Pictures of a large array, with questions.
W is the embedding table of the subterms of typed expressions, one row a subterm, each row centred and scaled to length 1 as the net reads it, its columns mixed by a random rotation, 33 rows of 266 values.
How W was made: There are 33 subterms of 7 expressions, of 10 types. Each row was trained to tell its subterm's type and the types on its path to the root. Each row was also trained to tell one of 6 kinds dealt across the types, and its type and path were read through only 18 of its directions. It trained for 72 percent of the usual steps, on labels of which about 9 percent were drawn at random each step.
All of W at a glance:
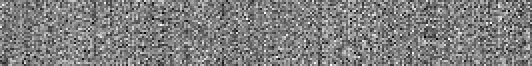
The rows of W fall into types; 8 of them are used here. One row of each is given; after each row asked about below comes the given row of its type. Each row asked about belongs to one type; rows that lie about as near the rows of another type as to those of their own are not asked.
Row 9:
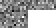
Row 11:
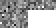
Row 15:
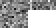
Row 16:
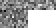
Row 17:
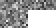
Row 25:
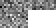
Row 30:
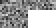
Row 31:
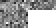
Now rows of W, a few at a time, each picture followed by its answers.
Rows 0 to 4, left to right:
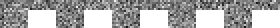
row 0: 25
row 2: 17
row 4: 11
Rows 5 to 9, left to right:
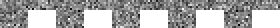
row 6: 30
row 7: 17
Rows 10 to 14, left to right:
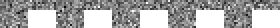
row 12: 25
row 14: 31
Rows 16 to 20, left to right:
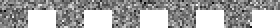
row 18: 31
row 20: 30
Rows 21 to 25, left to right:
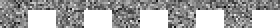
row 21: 9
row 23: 16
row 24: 31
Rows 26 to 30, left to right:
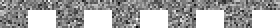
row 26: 15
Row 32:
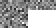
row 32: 30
